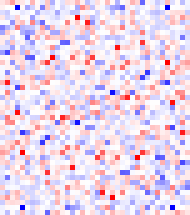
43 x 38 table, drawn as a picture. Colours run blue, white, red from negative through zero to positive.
Histogram: heavy tails on both sides. Grain: fine. Slope: none. Odd rows or columns: none. Symmetry: a half turn. Seam: none. Stripes: none.
